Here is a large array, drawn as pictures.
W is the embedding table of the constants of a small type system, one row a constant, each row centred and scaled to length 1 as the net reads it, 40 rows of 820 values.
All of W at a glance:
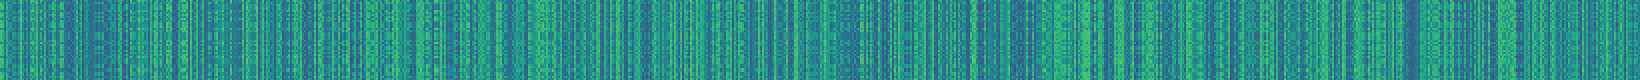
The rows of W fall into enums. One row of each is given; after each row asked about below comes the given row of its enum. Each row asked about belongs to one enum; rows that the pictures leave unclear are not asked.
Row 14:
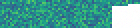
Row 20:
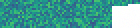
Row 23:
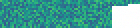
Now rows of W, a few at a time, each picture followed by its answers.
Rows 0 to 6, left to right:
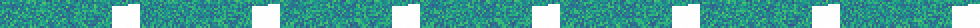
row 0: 14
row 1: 23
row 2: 20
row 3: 20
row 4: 20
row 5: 14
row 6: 23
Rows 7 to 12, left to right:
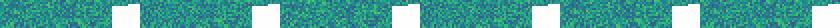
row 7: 20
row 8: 23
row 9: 14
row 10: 23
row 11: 20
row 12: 20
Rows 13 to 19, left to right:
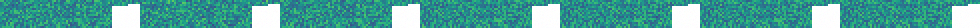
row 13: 20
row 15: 20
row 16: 23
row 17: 23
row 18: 23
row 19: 23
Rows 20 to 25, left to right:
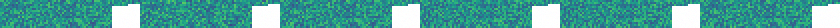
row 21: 14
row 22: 20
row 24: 23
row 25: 20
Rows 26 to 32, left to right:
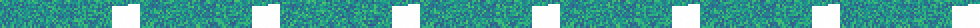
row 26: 23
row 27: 20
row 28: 14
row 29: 20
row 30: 20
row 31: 20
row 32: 23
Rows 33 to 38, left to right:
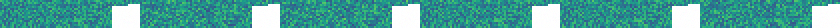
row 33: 23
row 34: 14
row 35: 14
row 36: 23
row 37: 23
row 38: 20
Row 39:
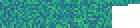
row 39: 23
